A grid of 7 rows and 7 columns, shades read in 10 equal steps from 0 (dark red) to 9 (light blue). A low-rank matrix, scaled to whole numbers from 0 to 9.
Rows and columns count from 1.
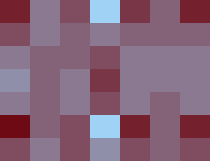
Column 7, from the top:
1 4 5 5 5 1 3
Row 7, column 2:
5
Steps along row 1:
up down up down up down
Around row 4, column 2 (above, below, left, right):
4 4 6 5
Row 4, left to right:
6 4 5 2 5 5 5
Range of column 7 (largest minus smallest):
4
